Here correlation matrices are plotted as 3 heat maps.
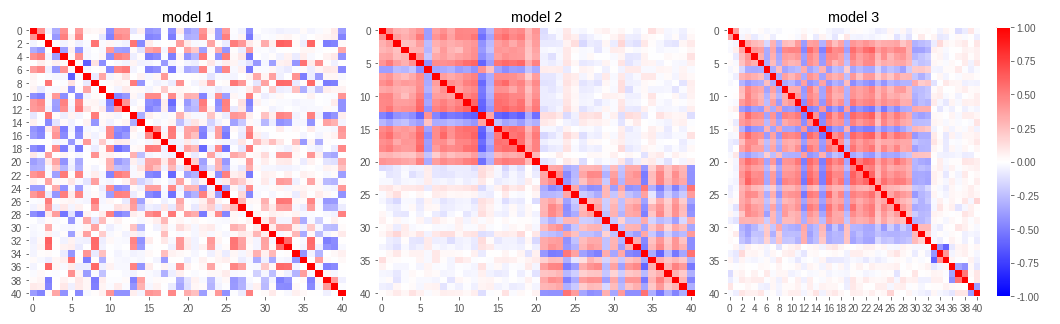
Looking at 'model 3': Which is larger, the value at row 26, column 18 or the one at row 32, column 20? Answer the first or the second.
the first
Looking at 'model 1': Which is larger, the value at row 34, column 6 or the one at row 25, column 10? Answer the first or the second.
the first
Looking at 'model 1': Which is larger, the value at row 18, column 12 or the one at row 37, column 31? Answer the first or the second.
the second
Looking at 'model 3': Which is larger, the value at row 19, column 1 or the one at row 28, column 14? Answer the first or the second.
the second
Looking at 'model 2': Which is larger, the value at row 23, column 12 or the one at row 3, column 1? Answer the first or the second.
the second
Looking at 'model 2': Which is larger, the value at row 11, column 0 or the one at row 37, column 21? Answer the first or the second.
the first
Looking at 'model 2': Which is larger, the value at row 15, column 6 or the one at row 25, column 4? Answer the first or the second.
the second
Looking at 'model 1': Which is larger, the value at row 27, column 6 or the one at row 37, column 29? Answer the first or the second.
the first
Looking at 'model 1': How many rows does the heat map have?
41
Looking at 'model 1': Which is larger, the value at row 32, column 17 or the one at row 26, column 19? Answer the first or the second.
the second
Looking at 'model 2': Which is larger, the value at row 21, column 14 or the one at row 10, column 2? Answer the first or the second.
the second
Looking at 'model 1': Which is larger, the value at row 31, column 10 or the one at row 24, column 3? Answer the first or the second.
the second
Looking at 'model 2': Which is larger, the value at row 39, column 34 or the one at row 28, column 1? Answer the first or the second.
the second
